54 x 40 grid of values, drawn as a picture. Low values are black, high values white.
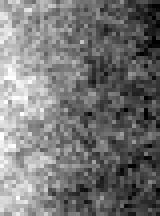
Ninth with the highest average: middle left. Odd rows or columns: none. Slope: up to the left. Stripes: none.
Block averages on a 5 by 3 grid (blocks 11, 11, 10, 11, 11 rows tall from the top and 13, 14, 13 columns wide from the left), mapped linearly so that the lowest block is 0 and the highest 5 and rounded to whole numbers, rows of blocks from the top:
4 2 0 / 5 2 0 / 5 2 0 / 4 2 0 / 4 1 0
